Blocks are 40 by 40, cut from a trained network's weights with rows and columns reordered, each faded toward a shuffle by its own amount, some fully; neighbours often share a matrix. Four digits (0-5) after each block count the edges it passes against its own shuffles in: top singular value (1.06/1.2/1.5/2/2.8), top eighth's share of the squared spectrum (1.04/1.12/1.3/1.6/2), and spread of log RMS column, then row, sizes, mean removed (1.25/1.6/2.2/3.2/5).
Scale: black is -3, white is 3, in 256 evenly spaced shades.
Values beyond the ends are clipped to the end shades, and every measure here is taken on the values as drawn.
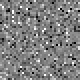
0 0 0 0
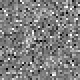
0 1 0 0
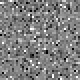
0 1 0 0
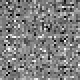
2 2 2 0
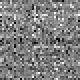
2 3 2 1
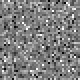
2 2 1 0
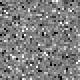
0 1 0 0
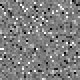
0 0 0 0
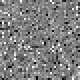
0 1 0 0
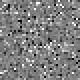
0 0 0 0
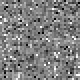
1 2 1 0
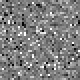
0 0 0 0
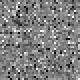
1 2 1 0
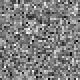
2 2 0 0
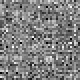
3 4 2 2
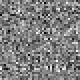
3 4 1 2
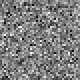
0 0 0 0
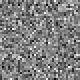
2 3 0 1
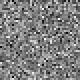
1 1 0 0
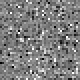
1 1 1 0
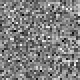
0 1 0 0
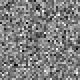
1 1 0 0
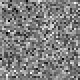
0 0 0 0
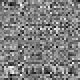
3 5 2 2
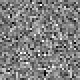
1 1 0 0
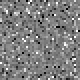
0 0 0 0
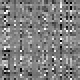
3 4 4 1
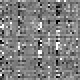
3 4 3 0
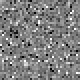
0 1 0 0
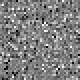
1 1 1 0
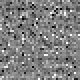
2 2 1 0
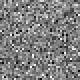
0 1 0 0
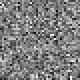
2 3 1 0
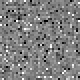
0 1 0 0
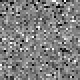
1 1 1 0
